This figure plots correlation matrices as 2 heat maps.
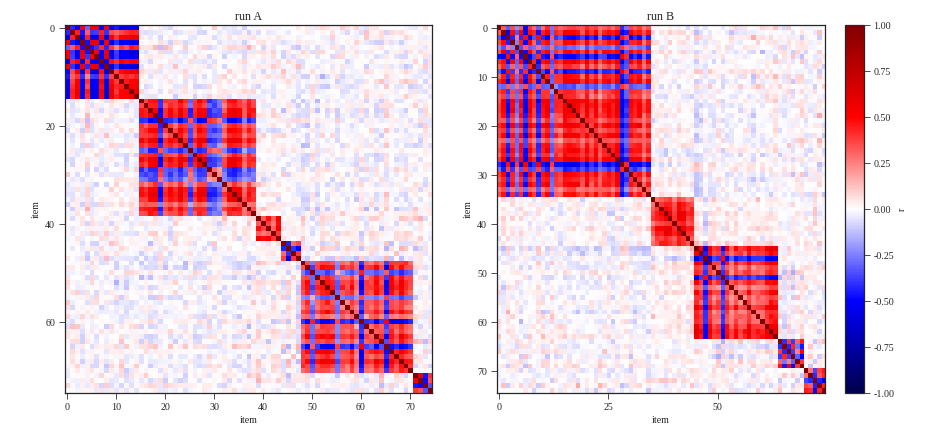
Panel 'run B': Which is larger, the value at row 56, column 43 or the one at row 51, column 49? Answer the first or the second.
the first
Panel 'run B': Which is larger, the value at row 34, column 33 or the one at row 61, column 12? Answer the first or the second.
the first
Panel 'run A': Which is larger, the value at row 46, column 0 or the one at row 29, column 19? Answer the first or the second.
the second
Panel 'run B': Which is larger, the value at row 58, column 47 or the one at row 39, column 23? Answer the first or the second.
the second
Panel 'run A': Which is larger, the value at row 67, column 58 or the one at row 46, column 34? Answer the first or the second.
the first
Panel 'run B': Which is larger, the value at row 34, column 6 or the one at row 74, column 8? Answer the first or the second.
the second
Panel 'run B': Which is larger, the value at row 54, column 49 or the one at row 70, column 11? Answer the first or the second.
the first
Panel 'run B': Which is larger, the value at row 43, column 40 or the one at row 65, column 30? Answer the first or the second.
the first
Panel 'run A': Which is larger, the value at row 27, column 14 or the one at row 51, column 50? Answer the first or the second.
the first
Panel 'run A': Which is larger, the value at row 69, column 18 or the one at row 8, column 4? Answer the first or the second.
the first
